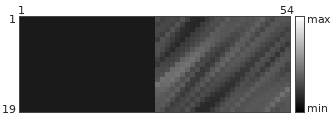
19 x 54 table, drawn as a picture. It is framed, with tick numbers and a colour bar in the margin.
It is made of 1 by 2 panels. Panel 1,1: very low, flat. Panel 1,2: low, slanting up to the right.
